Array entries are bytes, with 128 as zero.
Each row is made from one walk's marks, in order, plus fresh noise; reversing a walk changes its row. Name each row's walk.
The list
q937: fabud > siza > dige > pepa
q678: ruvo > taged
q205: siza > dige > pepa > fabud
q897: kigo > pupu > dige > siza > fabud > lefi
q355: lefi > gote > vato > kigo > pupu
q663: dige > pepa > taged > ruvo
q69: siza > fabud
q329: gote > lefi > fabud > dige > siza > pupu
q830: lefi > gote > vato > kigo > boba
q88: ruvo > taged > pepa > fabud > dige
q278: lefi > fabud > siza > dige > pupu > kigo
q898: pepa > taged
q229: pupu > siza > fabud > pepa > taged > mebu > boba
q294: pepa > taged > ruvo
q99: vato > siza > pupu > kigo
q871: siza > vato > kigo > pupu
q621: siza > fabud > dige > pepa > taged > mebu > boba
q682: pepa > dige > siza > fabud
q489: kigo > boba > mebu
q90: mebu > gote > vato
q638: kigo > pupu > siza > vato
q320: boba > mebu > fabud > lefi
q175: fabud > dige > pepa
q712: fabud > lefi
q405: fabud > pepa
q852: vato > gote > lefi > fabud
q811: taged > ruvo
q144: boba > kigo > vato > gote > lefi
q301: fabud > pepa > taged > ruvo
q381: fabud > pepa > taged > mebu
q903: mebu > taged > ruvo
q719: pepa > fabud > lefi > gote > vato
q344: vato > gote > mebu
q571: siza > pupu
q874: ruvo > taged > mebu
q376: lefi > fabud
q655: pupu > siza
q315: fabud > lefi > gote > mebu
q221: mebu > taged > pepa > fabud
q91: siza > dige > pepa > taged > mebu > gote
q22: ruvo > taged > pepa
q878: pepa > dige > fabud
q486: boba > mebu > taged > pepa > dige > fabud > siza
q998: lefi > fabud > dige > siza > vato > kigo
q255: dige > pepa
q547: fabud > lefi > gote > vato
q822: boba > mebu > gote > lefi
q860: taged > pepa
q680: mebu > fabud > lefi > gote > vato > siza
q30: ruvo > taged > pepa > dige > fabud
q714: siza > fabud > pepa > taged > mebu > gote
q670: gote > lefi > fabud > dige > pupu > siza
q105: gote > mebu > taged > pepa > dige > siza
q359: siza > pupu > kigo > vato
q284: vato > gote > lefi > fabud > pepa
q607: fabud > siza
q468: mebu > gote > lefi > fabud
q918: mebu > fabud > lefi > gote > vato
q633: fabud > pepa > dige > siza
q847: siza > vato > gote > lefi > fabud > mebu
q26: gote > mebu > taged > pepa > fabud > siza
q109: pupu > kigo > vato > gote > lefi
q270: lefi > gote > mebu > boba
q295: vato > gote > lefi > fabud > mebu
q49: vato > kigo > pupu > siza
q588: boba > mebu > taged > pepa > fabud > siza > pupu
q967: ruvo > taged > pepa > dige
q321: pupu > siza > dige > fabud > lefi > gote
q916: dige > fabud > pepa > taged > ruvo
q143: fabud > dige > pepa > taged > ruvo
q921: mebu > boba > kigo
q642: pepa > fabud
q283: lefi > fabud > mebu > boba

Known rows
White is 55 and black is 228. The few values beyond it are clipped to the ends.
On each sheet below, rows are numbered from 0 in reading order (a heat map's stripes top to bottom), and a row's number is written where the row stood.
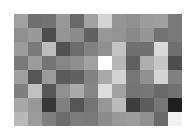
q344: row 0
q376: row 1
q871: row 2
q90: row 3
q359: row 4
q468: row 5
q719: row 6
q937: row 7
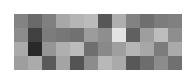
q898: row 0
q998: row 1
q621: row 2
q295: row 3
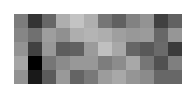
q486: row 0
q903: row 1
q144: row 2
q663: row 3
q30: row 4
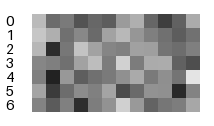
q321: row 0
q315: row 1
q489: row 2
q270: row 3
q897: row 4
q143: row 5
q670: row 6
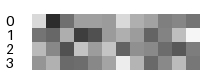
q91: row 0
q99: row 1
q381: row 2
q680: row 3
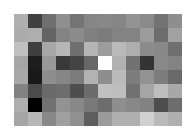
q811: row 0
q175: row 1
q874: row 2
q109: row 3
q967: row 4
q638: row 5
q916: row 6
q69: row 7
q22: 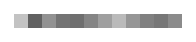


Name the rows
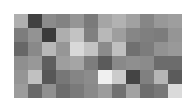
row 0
q255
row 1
q221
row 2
q921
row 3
q642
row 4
q918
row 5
q655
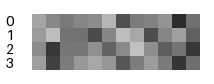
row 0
q301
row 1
q547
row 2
q830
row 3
q294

